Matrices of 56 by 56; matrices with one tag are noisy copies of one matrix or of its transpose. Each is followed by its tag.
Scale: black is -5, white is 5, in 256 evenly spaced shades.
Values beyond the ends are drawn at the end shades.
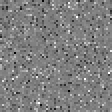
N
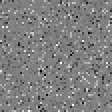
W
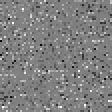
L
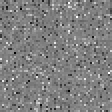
N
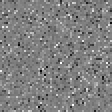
W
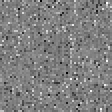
L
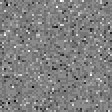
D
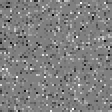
N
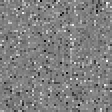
L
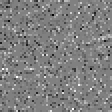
N
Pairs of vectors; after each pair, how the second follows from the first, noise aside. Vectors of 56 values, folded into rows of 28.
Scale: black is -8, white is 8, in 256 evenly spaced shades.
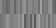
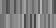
scaled up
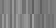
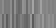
negated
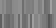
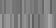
negated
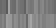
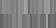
reversed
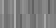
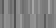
negated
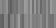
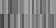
scaled up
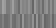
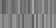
negated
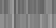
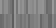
negated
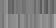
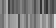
scaled up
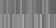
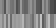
scaled up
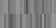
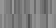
reversed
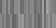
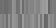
sign-scrambled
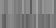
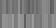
reversed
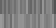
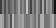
scaled up
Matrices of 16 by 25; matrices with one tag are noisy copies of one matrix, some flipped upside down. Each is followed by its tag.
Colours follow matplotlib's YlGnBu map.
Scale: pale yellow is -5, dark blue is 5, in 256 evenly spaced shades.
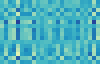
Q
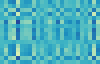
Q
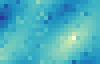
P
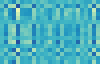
Q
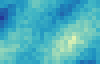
P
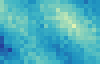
P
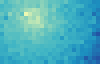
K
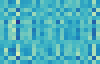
Q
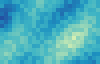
P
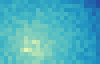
K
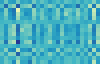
Q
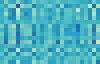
Q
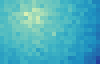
K
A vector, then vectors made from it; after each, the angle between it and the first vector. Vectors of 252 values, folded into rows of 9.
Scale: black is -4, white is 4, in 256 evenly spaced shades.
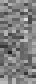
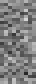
nearly parallel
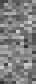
partly opposed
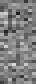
partly opposed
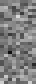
partly aligned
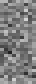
nearly parallel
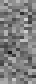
nearly parallel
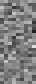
orthogonal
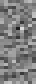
orthogonal
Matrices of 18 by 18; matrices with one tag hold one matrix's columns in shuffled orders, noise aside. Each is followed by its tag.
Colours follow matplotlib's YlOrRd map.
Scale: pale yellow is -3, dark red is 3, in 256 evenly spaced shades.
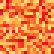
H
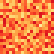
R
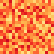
H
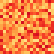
R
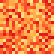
R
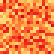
H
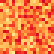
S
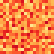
R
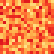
S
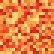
H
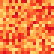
S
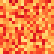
S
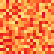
R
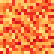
H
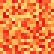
R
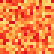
S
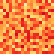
R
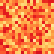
S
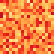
R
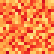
H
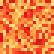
S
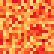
S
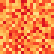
R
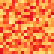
H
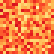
R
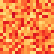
R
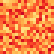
H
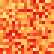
R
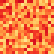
S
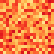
R
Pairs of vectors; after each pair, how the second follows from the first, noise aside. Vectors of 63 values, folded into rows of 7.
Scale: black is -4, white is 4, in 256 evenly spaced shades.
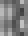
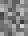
sign-scrambled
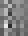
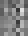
reversed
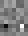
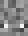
sign-scrambled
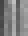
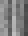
reversed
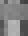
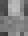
reversed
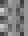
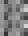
reversed
